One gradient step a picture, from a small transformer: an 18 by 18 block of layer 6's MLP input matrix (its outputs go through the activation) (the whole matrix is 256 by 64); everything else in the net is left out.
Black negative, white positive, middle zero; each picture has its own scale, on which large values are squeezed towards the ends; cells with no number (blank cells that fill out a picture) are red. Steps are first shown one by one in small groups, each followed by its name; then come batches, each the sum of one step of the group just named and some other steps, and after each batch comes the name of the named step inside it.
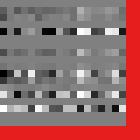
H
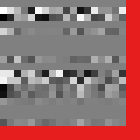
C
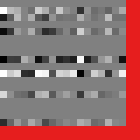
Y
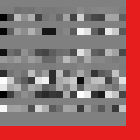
H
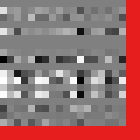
Y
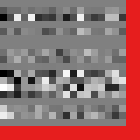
H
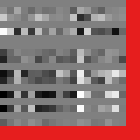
Y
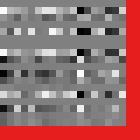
Y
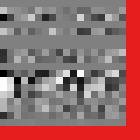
C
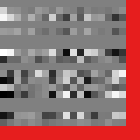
Y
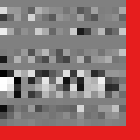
C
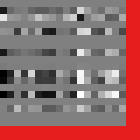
H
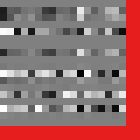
H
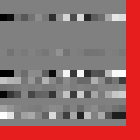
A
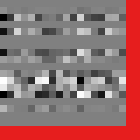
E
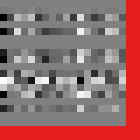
E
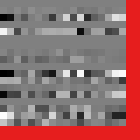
A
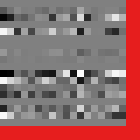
A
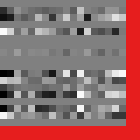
A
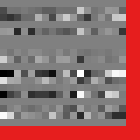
A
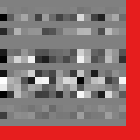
E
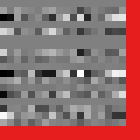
A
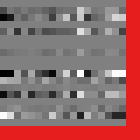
A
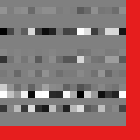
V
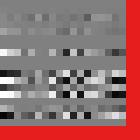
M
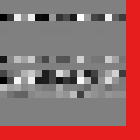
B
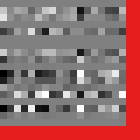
V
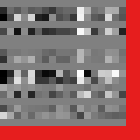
B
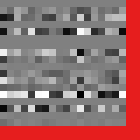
V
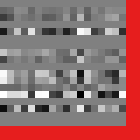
V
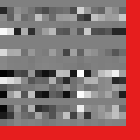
M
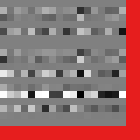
V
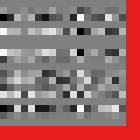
B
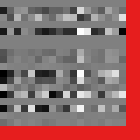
V
